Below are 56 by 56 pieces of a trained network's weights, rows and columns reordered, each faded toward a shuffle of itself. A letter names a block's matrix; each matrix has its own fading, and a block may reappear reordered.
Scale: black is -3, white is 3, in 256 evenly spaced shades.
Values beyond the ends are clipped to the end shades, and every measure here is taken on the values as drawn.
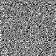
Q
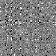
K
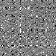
K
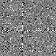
K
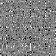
K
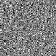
Q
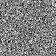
Q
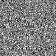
Q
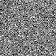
Q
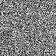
Q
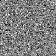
Q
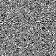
Q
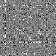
K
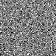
Q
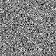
Q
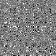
K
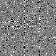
K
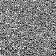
Q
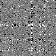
K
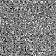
Q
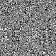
Q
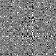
K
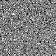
Q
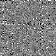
K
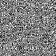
Q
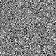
Q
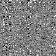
K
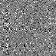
K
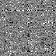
K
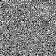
Q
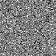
Q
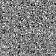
Q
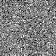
Q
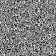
Q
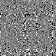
K
